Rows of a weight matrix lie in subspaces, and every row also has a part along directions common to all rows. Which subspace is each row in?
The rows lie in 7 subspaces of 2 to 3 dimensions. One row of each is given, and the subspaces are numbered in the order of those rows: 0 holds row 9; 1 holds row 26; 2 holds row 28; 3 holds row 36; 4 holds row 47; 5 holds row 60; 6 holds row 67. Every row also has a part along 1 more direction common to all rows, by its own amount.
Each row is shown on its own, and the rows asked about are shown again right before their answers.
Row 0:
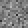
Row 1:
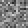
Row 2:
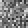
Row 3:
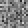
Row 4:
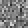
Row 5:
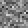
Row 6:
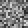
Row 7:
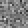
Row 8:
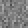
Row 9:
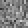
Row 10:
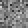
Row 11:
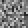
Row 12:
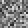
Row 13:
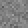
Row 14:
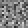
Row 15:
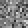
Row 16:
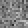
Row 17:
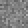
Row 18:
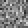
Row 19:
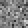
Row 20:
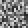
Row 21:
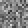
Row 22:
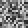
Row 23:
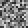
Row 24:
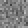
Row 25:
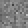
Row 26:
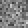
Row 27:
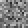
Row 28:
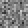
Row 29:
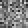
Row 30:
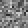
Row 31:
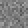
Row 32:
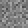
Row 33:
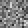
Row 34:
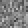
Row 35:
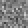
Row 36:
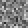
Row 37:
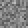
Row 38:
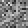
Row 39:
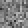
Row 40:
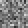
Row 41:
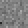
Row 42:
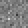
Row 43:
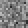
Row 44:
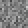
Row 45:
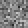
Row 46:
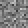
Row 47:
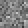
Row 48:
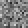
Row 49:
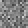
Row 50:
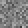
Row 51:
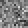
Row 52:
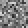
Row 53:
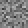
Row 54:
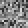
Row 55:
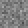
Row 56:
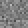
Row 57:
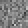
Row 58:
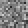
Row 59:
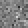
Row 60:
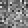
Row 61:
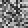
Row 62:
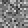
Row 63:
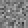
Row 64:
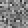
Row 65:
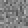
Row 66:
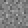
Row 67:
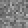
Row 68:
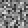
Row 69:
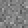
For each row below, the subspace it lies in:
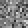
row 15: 6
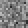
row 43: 1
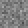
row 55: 2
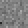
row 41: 2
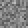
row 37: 1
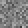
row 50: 6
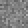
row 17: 5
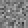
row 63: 2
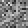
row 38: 1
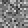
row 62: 1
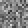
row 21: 6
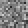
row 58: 1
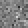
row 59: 6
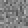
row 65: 0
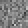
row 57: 4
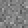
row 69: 4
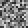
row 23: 1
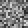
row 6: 0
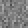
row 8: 4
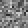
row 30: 3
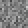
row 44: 4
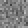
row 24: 0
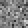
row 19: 6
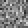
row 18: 0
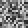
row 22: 4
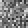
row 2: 4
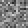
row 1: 1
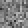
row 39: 0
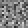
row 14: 2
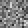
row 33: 0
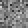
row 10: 5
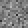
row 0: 0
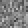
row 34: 3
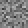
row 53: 2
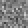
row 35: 3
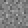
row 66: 0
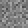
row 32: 2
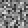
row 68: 2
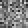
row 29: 5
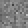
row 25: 6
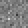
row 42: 6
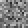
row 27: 6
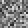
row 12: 3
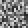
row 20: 3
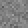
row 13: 3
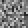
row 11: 3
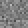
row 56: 5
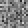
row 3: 5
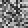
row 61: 1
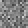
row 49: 4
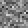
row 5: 3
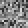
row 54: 4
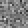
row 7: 5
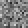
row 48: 6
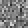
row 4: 4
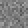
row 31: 4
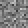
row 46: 1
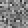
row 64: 5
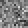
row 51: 6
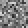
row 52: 1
